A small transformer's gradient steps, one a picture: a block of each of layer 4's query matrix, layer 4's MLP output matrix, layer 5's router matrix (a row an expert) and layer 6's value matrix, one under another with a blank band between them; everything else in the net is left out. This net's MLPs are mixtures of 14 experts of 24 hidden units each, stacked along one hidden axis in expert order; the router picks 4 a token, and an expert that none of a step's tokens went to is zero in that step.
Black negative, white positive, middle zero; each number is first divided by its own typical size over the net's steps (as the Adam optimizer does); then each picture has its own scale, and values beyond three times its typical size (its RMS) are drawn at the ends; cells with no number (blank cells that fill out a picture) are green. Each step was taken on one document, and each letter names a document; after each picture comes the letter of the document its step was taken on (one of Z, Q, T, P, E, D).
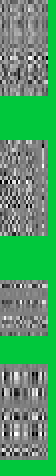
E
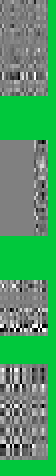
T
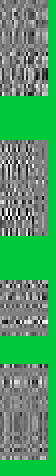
E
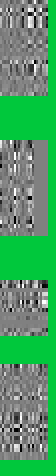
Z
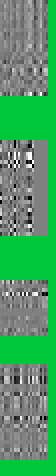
Z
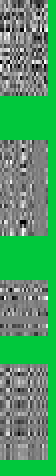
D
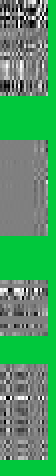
D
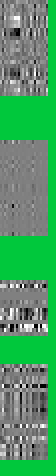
T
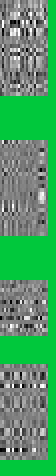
T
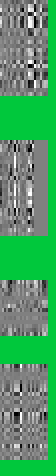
Z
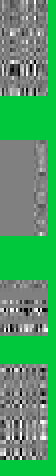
T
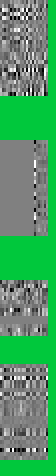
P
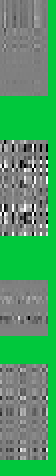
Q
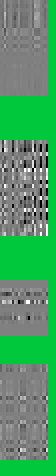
Q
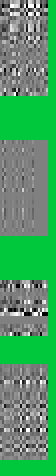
P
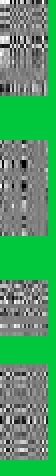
D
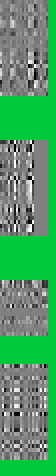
Z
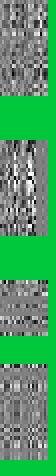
Z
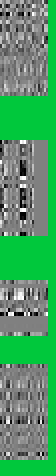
D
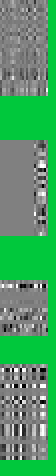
T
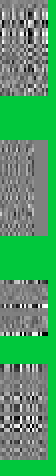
E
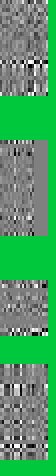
Z
